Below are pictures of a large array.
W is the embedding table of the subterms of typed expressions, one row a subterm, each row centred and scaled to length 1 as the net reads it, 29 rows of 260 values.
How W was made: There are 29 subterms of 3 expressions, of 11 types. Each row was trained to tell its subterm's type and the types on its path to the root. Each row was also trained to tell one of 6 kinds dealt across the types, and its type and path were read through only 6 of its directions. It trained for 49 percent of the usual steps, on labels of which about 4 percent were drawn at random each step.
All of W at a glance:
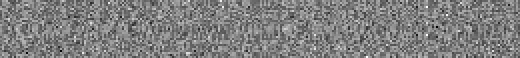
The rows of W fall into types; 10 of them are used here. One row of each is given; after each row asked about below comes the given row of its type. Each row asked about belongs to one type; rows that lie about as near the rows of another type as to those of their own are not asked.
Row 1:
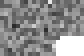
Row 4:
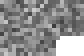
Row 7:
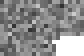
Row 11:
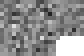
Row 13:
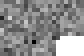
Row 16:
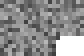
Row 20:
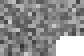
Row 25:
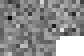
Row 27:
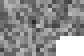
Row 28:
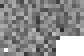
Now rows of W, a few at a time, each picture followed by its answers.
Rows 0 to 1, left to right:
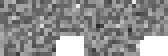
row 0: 7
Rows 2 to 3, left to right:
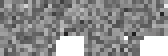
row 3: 28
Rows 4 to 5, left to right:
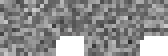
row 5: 7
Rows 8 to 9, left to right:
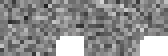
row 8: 25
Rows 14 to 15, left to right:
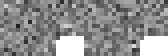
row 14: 13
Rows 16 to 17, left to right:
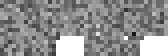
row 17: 28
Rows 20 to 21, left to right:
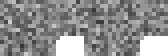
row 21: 11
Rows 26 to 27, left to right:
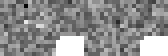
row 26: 1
